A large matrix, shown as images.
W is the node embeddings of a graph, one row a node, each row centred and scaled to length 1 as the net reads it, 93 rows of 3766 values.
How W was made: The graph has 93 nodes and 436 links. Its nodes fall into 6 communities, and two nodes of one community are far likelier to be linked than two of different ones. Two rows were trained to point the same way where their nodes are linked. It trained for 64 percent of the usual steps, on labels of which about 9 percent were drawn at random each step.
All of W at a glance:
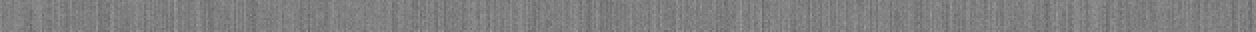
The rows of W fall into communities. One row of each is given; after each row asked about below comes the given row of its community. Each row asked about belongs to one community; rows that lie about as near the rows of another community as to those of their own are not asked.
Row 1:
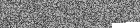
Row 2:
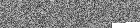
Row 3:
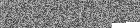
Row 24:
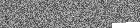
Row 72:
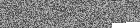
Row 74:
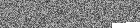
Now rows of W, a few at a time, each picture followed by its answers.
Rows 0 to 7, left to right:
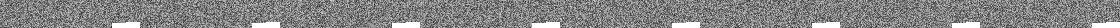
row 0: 24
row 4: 24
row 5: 24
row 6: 3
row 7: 3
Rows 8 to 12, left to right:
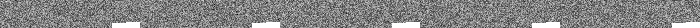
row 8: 2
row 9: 2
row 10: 2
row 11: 24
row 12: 1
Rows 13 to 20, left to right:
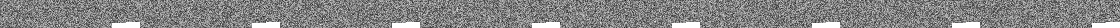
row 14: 2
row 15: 2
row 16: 3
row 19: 72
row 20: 1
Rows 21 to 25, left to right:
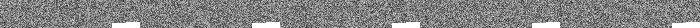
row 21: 3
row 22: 2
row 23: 3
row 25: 1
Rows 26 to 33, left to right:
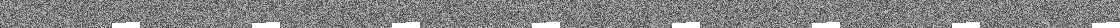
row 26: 2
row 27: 3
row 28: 1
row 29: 1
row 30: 2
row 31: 74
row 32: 3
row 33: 2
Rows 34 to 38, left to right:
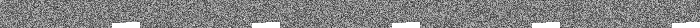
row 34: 72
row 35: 74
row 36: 72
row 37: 74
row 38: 24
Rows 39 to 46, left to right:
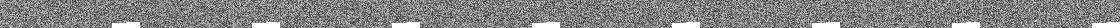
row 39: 72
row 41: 2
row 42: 72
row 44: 24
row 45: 24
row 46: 24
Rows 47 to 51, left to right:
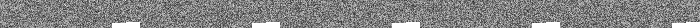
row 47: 2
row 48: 2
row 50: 72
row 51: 2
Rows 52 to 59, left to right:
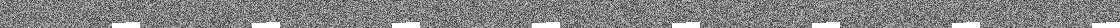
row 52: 72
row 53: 2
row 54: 3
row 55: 72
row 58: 74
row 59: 3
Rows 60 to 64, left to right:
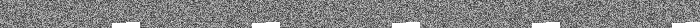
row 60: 72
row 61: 24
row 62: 24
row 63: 72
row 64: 1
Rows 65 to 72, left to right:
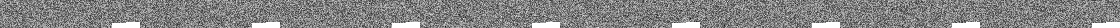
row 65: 72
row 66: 74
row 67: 1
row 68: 2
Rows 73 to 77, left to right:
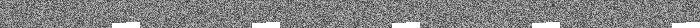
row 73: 72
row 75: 3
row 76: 72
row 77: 72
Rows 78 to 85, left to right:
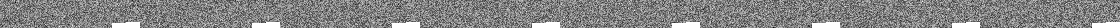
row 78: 1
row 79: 72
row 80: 2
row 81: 3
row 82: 3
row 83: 3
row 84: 24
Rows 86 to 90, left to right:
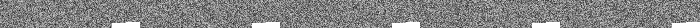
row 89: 1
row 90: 72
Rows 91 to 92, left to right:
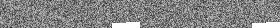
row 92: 24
